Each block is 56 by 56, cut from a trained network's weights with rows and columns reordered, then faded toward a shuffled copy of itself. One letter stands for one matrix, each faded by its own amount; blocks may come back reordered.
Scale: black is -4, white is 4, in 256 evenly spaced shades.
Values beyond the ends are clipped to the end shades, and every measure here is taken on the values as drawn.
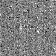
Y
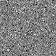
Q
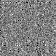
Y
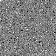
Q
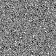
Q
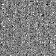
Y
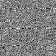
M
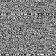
M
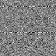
M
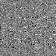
Y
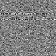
M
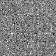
Y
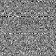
M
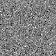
Q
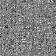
Y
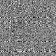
M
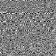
M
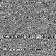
M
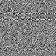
M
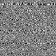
M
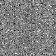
Y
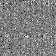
Y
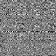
M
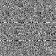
M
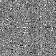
Y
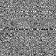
M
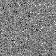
Q
